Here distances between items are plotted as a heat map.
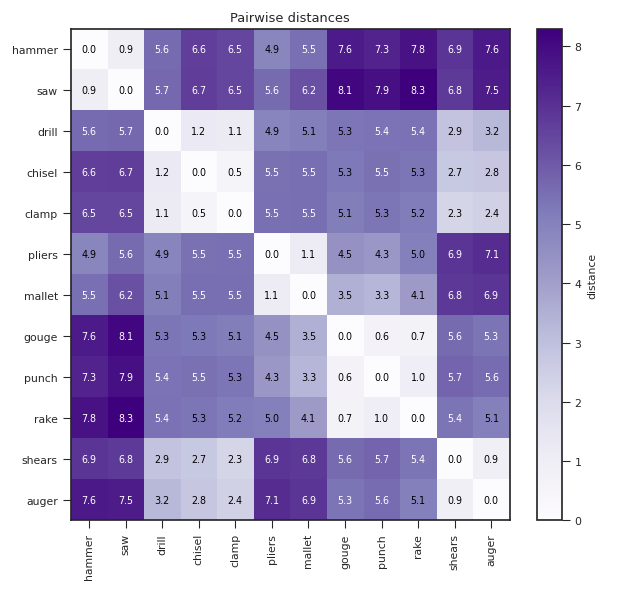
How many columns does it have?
12
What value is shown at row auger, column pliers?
7.1
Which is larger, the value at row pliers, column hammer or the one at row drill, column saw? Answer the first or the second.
the second
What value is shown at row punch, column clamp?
5.3
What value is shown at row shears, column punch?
5.7
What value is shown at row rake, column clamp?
5.2
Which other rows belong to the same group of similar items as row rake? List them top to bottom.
gouge, punch
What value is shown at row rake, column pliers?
5.0
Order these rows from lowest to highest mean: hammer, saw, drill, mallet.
drill, mallet, hammer, saw
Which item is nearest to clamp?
chisel
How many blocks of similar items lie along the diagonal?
5
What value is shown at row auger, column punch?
5.6
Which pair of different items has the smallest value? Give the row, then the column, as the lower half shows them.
clamp, chisel
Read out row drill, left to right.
5.6 5.7 0.0 1.2 1.1 4.9 5.1 5.3 5.4 5.4 2.9 3.2
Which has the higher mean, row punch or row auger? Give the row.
auger
